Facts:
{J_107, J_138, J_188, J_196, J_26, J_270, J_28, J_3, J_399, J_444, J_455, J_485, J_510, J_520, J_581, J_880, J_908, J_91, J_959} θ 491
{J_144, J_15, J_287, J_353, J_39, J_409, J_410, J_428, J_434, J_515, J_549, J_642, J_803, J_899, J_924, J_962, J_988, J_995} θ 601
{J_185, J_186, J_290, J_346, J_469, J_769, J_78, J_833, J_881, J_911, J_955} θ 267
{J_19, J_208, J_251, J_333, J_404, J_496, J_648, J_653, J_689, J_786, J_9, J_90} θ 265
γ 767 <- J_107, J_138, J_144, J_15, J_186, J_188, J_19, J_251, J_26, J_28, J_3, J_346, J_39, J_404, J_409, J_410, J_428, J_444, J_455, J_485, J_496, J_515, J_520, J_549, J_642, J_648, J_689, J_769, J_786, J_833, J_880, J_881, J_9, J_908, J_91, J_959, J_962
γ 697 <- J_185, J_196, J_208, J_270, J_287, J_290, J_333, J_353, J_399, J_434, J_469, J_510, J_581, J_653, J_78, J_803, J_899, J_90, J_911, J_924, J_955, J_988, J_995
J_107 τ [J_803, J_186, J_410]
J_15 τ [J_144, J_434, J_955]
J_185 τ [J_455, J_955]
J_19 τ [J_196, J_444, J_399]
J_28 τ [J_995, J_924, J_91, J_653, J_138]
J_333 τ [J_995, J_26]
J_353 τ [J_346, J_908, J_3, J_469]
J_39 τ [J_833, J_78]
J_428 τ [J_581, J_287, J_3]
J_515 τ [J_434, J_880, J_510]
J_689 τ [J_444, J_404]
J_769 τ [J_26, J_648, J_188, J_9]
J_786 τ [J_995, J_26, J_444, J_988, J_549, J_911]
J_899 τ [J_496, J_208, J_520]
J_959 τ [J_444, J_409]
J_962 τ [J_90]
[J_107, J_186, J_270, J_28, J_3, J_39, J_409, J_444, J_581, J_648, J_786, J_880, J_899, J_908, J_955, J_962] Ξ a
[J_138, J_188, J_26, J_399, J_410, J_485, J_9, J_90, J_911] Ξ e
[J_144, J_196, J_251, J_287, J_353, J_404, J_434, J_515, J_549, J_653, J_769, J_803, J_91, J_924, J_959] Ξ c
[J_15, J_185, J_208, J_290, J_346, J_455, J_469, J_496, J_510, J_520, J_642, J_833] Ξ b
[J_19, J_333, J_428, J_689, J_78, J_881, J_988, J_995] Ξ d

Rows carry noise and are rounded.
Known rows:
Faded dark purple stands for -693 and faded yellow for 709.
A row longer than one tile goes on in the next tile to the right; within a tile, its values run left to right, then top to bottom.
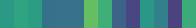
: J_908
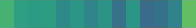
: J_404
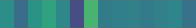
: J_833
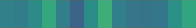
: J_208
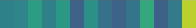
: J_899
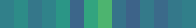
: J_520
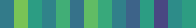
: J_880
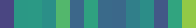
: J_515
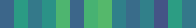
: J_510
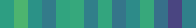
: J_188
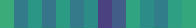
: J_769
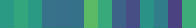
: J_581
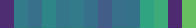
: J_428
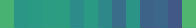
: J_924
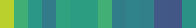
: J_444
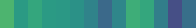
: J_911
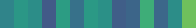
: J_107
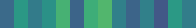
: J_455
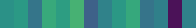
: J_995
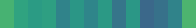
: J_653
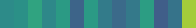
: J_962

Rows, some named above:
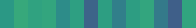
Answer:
J_9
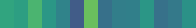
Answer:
J_186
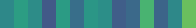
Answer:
J_107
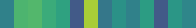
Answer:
J_955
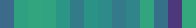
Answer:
J_410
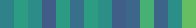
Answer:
J_107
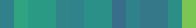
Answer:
J_251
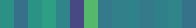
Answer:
J_833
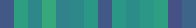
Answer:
J_78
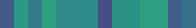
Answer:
J_881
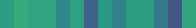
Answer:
J_9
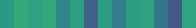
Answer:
J_9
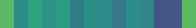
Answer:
J_409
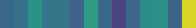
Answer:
J_353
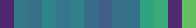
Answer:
J_428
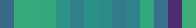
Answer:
J_410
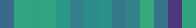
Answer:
J_410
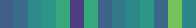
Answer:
J_185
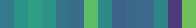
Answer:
J_287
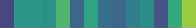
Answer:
J_515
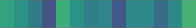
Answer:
J_959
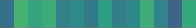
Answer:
J_90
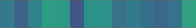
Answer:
J_642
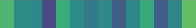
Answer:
J_28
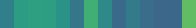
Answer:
J_803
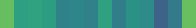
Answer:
J_648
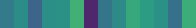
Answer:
J_333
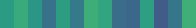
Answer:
J_270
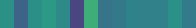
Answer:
J_290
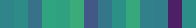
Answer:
J_988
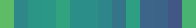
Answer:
J_549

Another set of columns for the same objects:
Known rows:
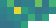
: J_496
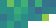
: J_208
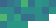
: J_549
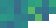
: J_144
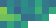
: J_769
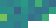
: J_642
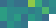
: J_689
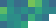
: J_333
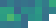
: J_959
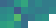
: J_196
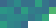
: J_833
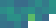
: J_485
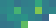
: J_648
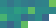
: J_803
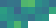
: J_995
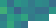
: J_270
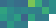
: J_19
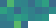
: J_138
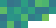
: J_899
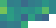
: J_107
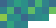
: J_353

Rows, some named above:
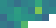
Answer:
J_648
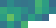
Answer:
J_786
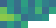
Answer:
J_769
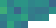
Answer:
J_270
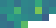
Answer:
J_648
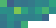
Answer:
J_186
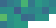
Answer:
J_549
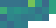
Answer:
J_78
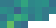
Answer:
J_444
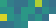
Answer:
J_15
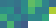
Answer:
J_428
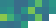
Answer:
J_515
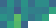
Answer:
J_911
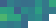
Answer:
J_959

